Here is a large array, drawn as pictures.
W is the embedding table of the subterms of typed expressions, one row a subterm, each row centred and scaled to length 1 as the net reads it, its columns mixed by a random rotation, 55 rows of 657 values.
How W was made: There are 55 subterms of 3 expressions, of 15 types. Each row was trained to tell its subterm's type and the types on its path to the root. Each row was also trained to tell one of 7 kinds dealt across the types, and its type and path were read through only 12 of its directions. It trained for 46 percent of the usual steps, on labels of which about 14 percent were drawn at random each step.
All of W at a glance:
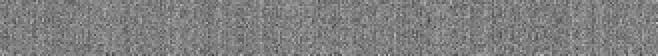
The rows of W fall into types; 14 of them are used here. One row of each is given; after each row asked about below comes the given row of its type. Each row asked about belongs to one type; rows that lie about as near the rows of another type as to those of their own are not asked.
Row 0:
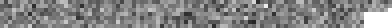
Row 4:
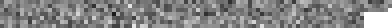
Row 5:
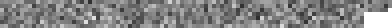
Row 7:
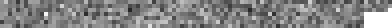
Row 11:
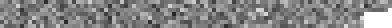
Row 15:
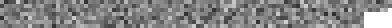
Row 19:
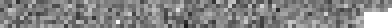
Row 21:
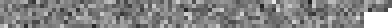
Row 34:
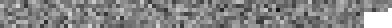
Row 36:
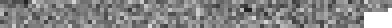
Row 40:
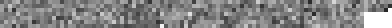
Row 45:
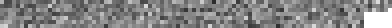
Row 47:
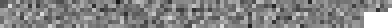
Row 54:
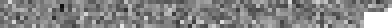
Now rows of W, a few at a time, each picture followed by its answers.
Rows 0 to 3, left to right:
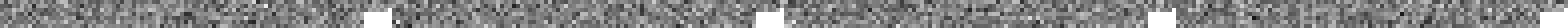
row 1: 7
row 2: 45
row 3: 0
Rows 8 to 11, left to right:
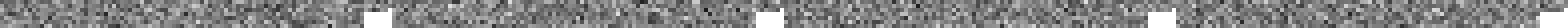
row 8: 15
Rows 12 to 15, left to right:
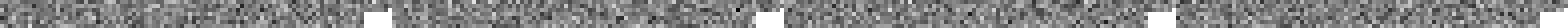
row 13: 40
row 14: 5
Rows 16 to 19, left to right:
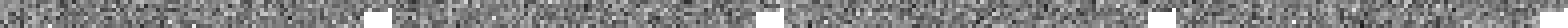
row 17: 19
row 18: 21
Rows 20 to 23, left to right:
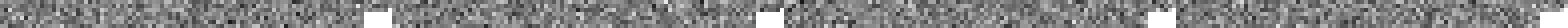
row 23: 0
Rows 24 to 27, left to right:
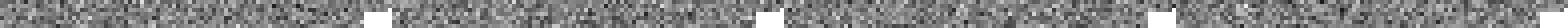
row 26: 34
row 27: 34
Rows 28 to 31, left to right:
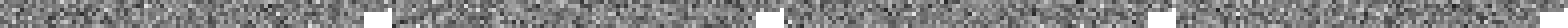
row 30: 7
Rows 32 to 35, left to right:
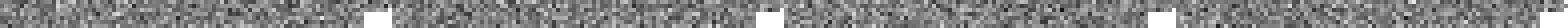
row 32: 5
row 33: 47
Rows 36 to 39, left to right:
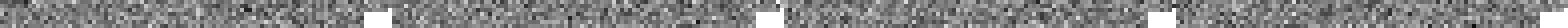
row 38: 34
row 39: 4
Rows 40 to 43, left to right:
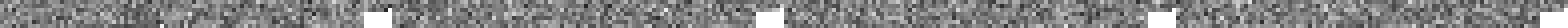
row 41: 19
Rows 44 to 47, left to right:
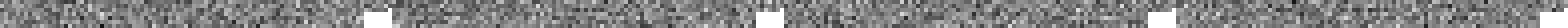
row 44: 40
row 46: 4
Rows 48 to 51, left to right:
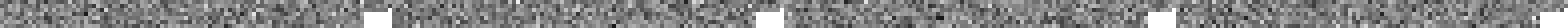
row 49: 5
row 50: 40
